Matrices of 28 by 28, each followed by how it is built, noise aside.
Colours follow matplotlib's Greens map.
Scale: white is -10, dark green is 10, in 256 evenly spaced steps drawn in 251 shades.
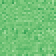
low rank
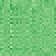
low rank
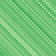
Toeplitz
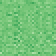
low rank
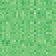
low rank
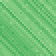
Toeplitz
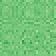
low rank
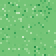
sparse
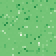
sparse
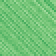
Toeplitz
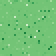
sparse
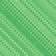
Toeplitz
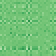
low rank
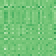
low rank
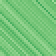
Toeplitz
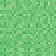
low rank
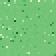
sparse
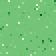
sparse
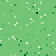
sparse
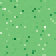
sparse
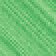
Toeplitz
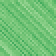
Toeplitz
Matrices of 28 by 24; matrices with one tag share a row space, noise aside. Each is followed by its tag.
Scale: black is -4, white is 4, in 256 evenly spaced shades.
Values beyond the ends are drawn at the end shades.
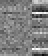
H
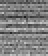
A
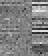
H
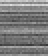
A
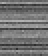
A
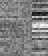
H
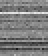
A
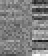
H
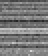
A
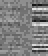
H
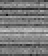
A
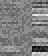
H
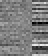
H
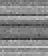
A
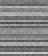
A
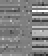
H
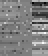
H
